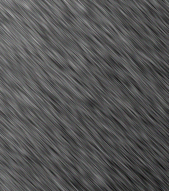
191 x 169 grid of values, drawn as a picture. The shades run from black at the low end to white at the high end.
The ninth with the lowest average is the bottom right. The ninth with the highest average is the top left. No single row or column stands out from its neighbours. The grain runs diagonally down to the right. Values rise toward the top left.
